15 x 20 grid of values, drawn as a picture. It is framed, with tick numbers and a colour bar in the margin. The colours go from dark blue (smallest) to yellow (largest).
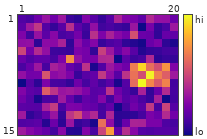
Histogram: skewed, a long tail of high values. Roughest part: middle right. Ninth with the highest average: middle right. Odd patch: higher, in the middle right.
